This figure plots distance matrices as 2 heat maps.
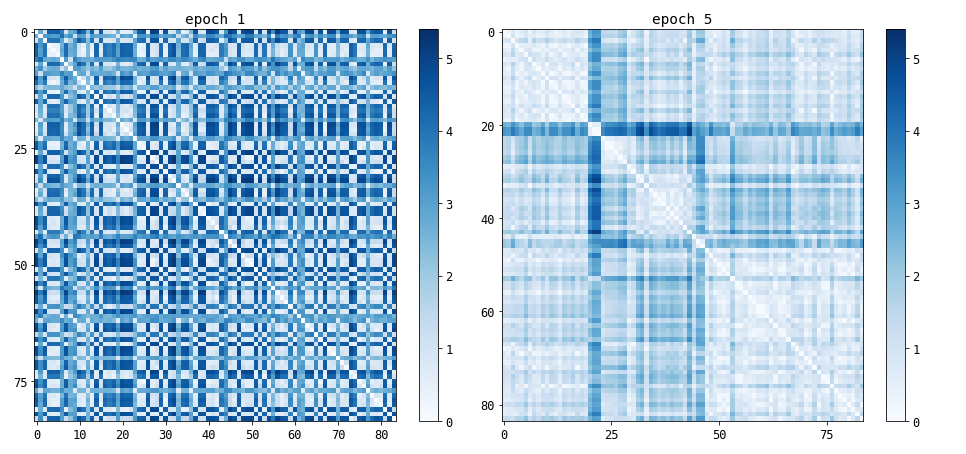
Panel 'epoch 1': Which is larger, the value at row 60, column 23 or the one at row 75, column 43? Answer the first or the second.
the second
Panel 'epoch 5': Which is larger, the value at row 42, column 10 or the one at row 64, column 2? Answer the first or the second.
the first
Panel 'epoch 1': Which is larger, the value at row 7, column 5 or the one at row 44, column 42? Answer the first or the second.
the first
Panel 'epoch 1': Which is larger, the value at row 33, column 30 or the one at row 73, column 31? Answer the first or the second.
the first
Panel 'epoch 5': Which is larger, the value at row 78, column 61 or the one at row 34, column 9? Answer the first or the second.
the second
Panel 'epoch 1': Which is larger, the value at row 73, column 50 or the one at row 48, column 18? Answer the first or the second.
the first
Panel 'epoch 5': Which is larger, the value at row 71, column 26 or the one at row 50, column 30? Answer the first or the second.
the first
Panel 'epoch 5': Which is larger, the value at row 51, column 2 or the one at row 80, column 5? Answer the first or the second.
the second
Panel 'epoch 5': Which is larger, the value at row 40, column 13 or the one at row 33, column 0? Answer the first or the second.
the first
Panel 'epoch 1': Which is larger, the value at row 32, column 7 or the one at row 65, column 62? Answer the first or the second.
the second
